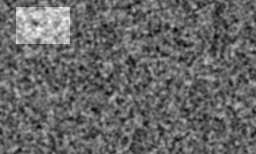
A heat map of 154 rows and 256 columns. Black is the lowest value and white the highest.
Mirror symmetry: none. Grain: blotchy. Odd patch: higher, in the top left. Average level on the scale: 40%. Ninth with the highest average: top left.
